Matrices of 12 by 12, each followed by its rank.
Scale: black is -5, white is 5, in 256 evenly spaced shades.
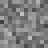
full rank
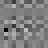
two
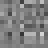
two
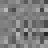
two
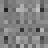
two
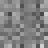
two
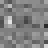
two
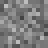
full rank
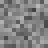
full rank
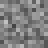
full rank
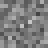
full rank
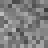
full rank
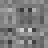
two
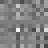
two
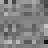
two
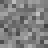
full rank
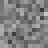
full rank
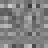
two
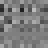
two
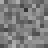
full rank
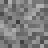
full rank
